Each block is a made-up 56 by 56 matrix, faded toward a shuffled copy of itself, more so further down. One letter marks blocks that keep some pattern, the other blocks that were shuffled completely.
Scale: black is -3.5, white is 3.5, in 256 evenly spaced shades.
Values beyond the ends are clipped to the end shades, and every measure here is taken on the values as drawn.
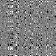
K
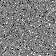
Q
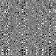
K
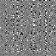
K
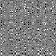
K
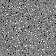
Q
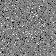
Q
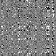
K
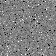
Q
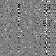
K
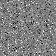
Q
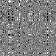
K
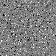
Q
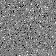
Q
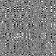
K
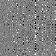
K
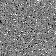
Q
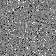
Q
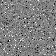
Q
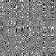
K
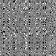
K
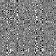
K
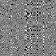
K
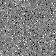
Q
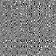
K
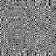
K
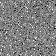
Q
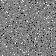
Q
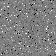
Q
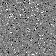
Q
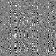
K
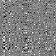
K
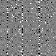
K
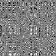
K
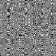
K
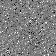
Q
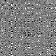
K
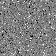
Q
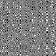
K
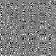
K
